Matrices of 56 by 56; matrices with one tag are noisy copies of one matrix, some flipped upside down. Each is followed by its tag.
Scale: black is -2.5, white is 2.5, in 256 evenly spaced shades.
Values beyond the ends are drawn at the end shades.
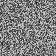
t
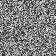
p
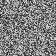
p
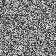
p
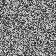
p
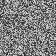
p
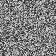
p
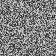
t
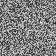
t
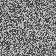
t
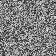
p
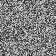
p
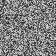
p
